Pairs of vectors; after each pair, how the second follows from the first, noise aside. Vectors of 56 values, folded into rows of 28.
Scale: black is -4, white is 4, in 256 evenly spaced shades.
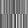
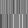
partly zeroed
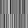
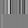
partly zeroed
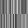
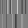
partly zeroed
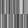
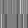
partly zeroed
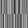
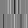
partly zeroed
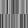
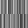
sign-scrambled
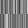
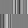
partly zeroed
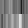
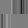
partly zeroed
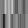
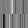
partly zeroed
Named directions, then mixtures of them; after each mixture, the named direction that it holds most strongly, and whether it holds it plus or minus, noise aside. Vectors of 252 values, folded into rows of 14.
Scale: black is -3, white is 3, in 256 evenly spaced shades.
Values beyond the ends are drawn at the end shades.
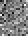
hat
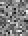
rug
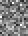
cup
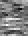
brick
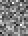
cup, plus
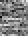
brick, plus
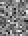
rug, plus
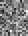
rug, plus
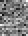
hat, plus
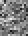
hat, minus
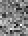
cup, plus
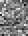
hat, minus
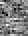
brick, plus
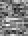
brick, plus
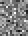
rug, minus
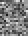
rug, plus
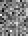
hat, plus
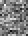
hat, minus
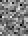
cup, minus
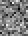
cup, plus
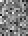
hat, minus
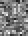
rug, minus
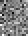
hat, plus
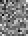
hat, plus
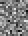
rug, minus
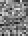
hat, minus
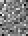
hat, minus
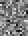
rug, minus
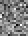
cup, plus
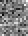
hat, plus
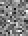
rug, plus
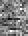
brick, minus
